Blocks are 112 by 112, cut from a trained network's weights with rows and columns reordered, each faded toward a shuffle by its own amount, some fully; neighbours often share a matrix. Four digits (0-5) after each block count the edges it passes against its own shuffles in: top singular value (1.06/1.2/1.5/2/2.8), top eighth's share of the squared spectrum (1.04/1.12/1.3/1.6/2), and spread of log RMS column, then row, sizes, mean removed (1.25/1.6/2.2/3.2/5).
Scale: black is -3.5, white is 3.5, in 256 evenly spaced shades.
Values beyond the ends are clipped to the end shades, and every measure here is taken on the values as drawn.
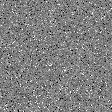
0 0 0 0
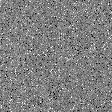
0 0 0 0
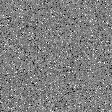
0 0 0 0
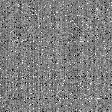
3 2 0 2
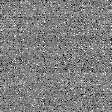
2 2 2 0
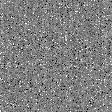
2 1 0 0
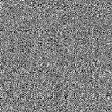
4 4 2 3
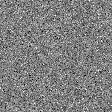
1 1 0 0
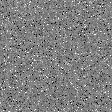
0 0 0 0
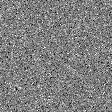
0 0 0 0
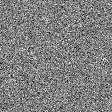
2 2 0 0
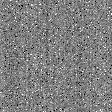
2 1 0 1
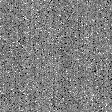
2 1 0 0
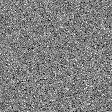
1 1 0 0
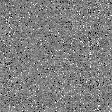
1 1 2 0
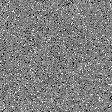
0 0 1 0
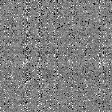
2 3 3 0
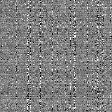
3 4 4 0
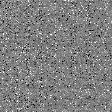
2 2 2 0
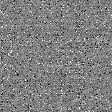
2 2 2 0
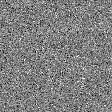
1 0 0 0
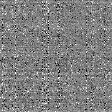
3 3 3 0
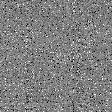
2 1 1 0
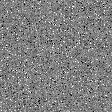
1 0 0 0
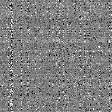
3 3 3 0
